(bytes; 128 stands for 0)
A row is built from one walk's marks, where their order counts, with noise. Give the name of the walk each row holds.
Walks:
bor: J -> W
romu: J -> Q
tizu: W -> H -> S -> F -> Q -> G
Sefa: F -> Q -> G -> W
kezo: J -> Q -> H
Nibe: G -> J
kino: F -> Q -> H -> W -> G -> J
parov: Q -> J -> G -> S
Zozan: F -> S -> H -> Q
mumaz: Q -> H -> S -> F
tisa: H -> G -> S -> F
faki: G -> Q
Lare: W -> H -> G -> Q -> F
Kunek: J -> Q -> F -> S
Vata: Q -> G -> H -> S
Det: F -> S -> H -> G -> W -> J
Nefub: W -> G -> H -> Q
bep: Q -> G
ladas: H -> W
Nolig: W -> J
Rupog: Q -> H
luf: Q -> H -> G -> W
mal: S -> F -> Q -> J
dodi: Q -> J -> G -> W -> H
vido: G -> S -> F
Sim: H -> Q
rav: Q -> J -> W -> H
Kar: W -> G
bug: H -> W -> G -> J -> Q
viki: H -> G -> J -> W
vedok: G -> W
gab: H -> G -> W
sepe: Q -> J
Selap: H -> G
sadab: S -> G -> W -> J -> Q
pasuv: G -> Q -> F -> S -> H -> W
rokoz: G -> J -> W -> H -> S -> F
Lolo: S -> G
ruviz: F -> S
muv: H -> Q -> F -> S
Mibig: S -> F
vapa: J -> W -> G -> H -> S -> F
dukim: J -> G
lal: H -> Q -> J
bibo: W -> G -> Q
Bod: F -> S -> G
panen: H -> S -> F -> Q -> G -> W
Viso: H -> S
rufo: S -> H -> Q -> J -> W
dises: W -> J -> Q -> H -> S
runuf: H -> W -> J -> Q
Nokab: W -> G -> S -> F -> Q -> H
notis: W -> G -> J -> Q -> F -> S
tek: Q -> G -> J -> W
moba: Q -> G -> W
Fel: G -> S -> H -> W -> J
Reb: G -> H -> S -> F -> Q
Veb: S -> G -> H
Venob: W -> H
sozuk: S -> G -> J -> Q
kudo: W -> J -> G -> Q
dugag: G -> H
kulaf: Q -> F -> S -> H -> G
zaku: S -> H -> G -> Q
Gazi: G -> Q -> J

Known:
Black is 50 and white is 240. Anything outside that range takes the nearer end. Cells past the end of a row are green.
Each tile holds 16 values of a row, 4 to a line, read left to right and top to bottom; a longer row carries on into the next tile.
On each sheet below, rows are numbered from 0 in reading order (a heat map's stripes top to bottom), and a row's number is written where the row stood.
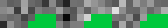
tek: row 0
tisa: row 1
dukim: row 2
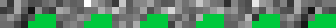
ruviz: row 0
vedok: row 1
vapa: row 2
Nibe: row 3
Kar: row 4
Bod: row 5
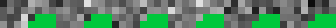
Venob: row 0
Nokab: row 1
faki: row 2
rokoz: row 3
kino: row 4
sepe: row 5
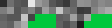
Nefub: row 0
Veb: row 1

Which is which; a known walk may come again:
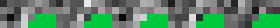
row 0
runuf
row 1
Nefub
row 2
viki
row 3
Venob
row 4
Zozan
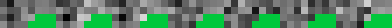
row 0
panen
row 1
gab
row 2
tisa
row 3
zaku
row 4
Sefa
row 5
rav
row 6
vido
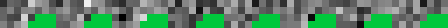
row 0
Lare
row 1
Kar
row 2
Selap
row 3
kulaf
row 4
romu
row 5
dises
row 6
Lolo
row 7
kezo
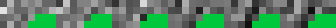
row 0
dukim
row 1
vapa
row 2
bibo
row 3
Det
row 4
mal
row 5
ruviz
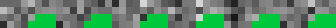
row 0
Gazi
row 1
tek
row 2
notis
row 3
Reb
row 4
Viso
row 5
pasuv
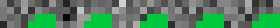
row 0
bep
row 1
Sim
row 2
bor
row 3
moba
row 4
parov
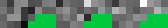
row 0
Mibig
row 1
Nokab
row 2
vedok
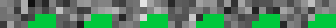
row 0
sepe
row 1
Veb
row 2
dugag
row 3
tizu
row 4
kino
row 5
faki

